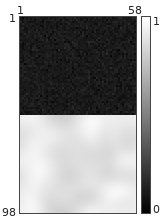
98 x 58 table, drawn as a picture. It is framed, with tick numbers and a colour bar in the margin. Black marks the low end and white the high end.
It is made of 2 by 1 panels. Panel 1,1: very low, fine-grained, faint in contrast. Panel 2,1: very high, smooth, faint in contrast.
